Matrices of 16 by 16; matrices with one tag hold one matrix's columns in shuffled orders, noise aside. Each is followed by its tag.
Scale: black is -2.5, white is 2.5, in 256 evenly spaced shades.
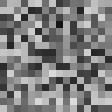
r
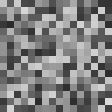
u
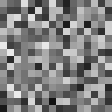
u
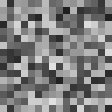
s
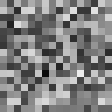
r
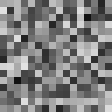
s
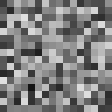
u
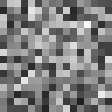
u
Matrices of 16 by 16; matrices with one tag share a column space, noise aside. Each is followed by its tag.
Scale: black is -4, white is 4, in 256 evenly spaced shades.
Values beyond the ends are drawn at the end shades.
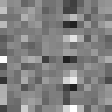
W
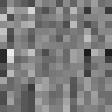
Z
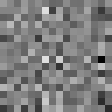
W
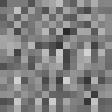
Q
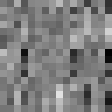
Z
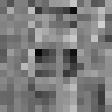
Z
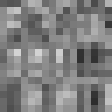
Z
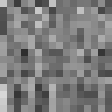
Z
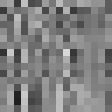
Z
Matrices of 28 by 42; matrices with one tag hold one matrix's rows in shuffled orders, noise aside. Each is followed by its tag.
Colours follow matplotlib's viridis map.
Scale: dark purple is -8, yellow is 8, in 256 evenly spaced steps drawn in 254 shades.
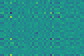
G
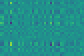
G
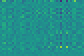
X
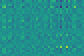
X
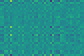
G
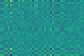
G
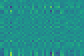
G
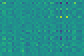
X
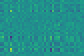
G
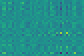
X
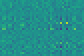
X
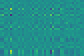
G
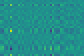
G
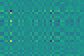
G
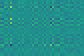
G
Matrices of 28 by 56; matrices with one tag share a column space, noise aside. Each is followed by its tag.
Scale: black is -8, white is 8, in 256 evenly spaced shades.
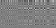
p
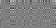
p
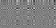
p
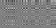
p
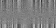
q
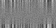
q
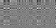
p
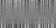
q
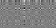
p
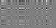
p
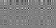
p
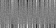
q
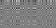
p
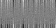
q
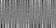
q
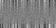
q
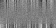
q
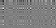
p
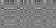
p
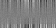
q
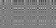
p
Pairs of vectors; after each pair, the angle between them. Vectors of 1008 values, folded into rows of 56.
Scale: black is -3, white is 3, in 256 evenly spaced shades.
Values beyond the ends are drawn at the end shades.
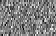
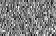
partly aligned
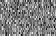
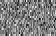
nearly parallel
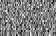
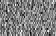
nearly opposite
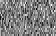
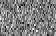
partly opposed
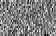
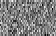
nearly parallel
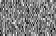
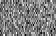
nearly parallel
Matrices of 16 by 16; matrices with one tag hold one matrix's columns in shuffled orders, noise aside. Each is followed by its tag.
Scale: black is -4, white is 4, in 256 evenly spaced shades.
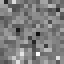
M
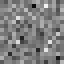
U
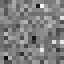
U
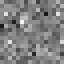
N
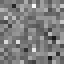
U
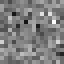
N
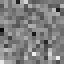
M
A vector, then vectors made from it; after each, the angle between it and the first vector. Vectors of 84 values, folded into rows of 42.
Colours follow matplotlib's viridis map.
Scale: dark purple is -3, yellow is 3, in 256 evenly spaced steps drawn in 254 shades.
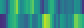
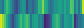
nearly opposite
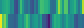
nearly opposite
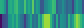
nearly parallel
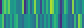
orthogonal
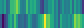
nearly parallel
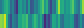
nearly opposite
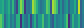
orthogonal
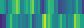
nearly parallel
